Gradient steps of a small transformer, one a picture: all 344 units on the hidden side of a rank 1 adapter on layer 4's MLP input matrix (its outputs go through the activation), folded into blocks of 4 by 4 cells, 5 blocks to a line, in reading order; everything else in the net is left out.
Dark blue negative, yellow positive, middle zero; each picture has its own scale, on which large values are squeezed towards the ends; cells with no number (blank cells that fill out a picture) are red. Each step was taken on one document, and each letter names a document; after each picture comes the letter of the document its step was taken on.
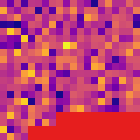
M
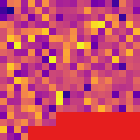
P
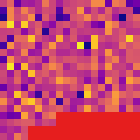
P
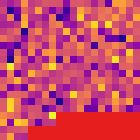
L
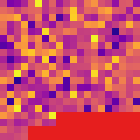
L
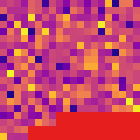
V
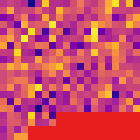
V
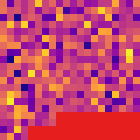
L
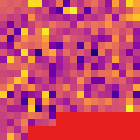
V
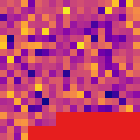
V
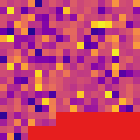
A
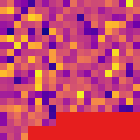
A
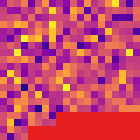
V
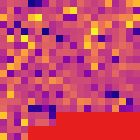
A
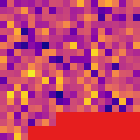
M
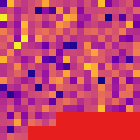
M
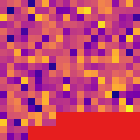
A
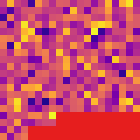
V
